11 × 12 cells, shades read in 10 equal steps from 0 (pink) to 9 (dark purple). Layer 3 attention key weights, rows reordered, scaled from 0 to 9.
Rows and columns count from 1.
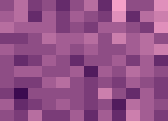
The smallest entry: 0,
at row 1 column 9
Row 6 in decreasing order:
7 7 7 6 6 5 5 5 5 4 4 4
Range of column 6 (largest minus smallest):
3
